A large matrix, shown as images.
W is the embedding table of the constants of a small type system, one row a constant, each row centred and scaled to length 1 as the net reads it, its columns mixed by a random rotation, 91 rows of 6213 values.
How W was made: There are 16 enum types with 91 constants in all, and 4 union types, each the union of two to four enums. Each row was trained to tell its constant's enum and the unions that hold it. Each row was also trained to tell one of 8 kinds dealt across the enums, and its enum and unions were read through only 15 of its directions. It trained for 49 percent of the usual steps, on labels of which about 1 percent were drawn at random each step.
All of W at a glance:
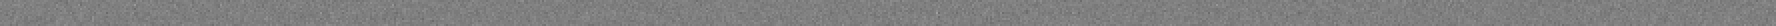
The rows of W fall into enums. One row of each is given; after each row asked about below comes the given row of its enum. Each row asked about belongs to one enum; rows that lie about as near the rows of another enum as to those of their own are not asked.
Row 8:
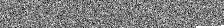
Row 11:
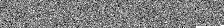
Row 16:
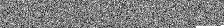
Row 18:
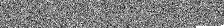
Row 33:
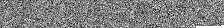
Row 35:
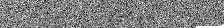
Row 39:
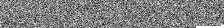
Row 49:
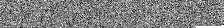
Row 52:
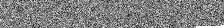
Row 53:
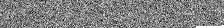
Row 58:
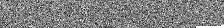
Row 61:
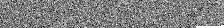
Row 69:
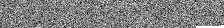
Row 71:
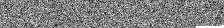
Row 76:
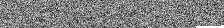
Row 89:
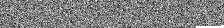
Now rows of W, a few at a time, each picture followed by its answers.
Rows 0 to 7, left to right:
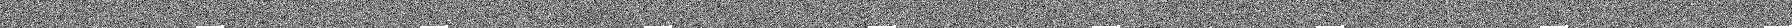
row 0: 53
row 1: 53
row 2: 11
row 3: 16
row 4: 33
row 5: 8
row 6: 53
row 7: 69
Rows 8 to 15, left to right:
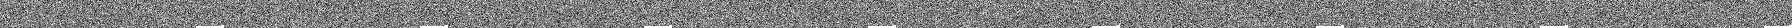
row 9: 18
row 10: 58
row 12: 35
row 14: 89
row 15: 35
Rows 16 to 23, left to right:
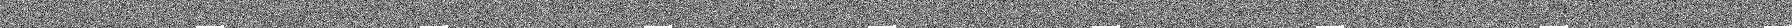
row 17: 71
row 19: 69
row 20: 52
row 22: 71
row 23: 52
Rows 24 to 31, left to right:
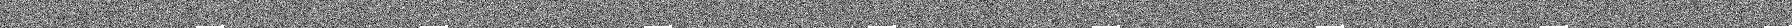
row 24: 16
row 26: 52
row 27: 89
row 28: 49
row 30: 49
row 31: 8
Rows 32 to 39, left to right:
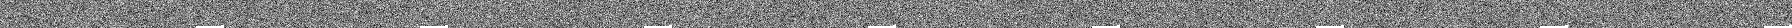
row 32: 33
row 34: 35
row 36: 35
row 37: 16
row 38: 33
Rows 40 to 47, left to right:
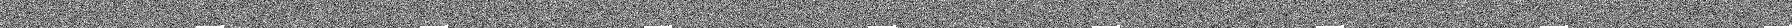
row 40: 71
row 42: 69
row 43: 8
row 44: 58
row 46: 33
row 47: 58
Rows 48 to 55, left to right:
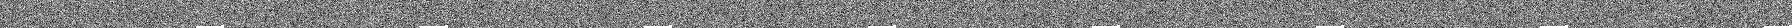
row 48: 58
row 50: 89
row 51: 8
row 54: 33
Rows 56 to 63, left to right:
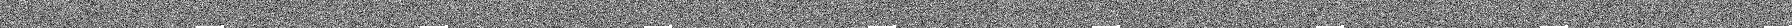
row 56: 49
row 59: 18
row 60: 69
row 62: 16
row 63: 89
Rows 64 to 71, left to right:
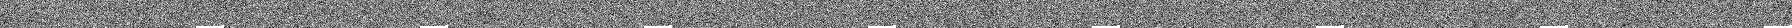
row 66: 53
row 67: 39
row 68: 49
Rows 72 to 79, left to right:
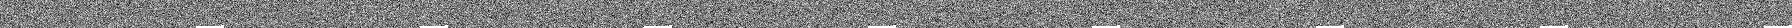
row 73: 16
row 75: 69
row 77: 33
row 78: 71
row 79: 89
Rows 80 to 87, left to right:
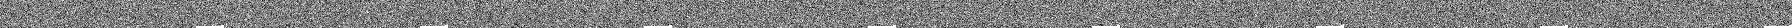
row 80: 49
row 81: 35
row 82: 49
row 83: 89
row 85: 35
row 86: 8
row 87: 71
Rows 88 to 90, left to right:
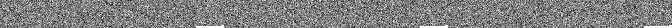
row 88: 16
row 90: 69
